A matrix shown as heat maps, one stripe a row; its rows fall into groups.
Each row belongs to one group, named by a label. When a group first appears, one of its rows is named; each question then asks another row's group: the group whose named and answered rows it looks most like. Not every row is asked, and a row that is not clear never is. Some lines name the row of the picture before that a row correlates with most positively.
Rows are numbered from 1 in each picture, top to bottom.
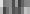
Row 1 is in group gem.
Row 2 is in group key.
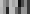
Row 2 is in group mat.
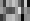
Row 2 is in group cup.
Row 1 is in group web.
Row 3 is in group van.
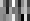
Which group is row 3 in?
web
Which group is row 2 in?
mat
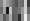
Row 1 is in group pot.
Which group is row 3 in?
key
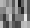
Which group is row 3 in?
key
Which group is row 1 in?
gem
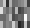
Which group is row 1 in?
mat
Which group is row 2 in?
gem
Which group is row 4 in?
web
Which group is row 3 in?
key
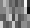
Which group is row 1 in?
pot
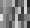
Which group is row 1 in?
pot
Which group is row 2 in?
cup
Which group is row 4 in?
cup
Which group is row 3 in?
gem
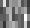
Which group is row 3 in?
key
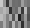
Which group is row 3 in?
gem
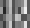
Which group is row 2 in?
key
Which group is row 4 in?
key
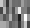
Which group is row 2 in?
cup
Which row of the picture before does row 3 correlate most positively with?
2
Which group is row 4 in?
pot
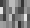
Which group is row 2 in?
web
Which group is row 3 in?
key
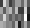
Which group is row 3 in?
pot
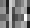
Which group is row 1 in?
mat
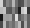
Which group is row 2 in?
pot
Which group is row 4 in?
cup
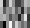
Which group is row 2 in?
web
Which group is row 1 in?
key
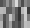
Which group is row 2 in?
pot
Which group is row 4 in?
key
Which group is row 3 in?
key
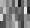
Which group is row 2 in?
pot
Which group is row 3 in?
web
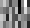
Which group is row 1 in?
pot
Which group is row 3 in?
mat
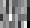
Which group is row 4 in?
pot
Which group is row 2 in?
mat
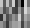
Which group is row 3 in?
cup
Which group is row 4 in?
cup
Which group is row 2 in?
key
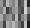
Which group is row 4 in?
web
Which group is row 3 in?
gem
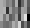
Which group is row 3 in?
pot
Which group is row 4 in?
cup
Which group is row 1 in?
gem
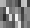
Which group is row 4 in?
cup
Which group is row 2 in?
van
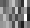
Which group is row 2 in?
gem
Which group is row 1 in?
web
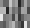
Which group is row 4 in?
web
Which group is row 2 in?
mat
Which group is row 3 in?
gem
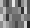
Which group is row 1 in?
web
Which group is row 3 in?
mat
